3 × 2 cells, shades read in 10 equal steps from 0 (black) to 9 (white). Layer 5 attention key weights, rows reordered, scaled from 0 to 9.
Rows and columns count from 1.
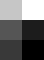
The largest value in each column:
7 9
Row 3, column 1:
2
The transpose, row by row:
7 3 2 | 9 1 0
